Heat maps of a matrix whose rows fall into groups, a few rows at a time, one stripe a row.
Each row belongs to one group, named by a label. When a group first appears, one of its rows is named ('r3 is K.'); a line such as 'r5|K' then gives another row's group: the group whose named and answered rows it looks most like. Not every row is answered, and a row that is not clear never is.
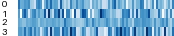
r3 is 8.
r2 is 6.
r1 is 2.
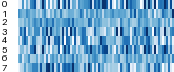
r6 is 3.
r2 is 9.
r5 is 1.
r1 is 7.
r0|1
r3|8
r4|2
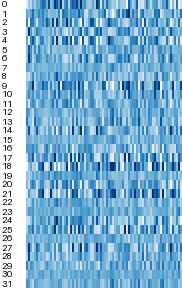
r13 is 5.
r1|8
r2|2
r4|2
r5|7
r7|5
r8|9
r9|8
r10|8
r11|2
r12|5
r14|3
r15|5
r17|8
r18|1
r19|9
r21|1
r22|9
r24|9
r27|3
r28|3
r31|5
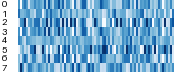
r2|8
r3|2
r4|5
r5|1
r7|3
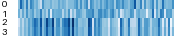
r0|7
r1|5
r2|9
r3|9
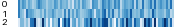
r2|1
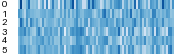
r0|3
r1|5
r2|7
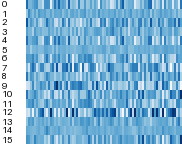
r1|7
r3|5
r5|3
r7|2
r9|9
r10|7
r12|1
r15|7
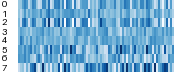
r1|9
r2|2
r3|5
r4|7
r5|8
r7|1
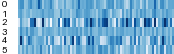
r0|3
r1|5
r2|1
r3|7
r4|3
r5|5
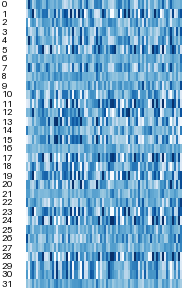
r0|3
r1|8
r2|2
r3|3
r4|3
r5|1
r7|3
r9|7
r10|2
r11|1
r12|8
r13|9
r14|6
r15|9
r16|5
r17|1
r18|2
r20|3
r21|5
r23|8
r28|1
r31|9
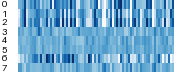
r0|8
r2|8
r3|3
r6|9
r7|5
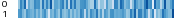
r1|7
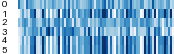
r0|5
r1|1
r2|2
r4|1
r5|1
